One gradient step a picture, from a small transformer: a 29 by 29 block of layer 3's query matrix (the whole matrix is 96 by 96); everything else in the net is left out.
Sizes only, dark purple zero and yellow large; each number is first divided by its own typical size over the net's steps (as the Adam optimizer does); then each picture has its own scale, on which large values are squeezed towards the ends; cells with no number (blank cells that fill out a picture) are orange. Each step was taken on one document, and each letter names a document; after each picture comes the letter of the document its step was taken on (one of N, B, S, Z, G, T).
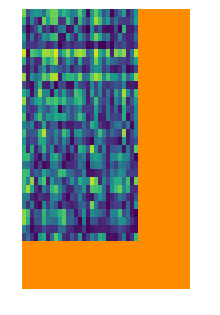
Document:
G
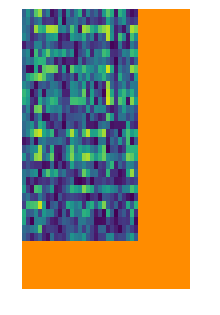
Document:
G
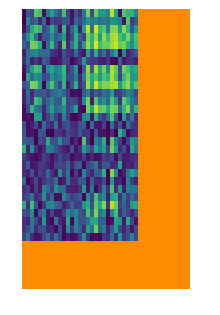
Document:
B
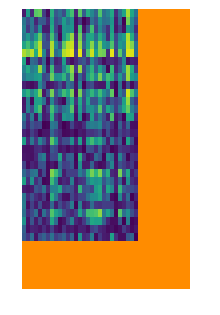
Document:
G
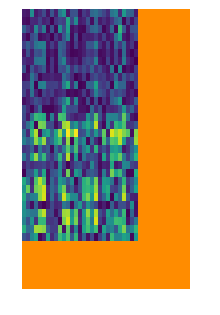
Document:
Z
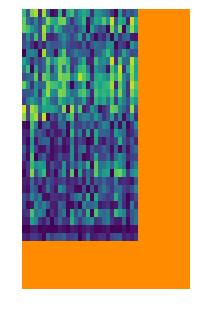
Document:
B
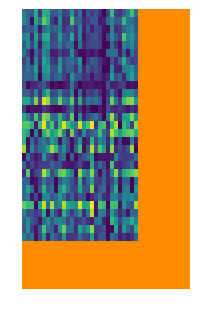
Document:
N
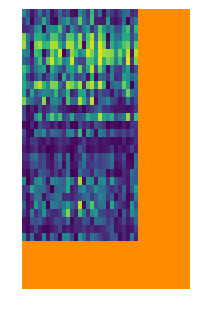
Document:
G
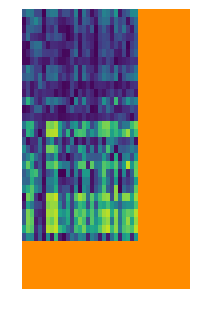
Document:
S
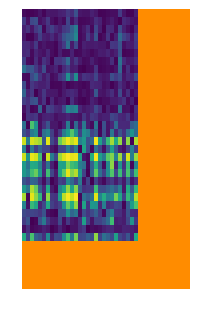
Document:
Z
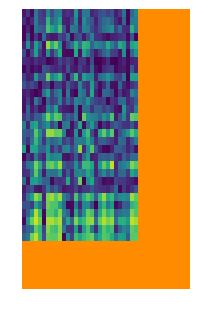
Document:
S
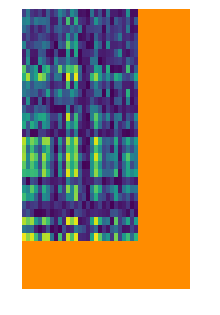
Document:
Z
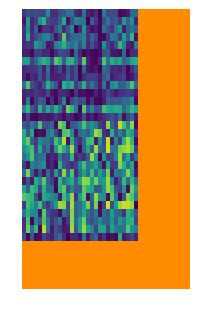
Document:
B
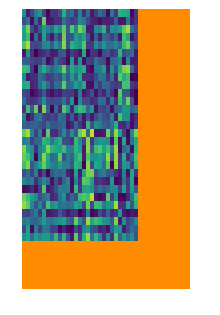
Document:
B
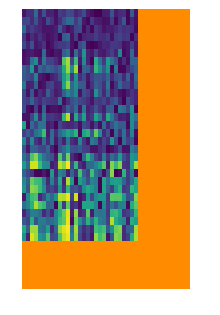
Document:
Z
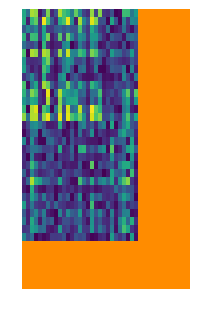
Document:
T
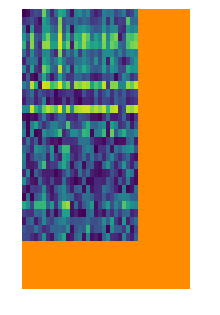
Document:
B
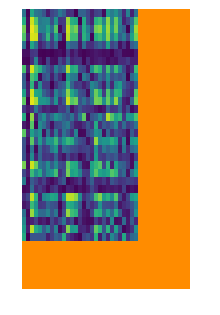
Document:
S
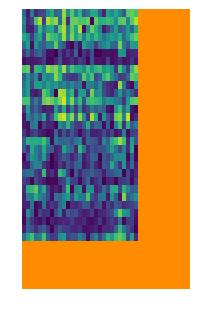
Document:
S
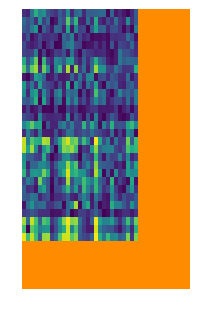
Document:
Z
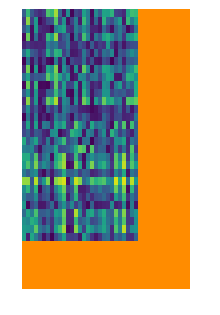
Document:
S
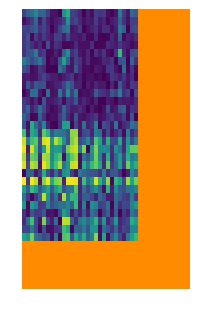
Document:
Z
